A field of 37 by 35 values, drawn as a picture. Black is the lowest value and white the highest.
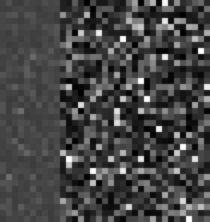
No overall slope runs across the table. The halves do not mirror each other. A vertical seam about 30% of the way across splits the table, and the left part is calmer. The values are skewed, with a long tail toward high values. The texture is fine-grained noise. No row or column stands out. There are no regular stripes.
